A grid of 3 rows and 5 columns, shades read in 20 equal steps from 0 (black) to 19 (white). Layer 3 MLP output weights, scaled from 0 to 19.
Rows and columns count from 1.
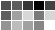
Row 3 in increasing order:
10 11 12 14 19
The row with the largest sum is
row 3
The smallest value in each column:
6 7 4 0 5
